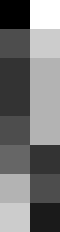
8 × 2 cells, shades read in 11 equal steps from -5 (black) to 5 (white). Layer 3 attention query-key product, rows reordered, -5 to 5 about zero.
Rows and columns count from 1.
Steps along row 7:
down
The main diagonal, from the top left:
-5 3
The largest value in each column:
3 5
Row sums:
0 1 -1 -1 0 -4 0 -1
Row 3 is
-3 2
